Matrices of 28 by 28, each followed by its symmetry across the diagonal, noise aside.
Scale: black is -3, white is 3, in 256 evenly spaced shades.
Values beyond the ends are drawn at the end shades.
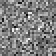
symmetric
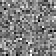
antisymmetric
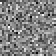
neither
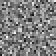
antisymmetric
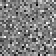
antisymmetric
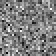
neither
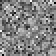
symmetric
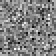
symmetric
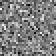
neither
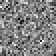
symmetric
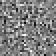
antisymmetric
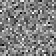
neither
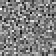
antisymmetric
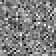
antisymmetric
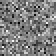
neither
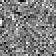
antisymmetric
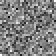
symmetric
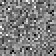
symmetric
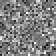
symmetric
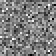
neither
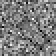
symmetric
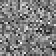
neither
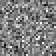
symmetric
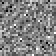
symmetric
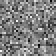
antisymmetric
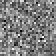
neither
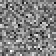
neither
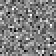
antisymmetric
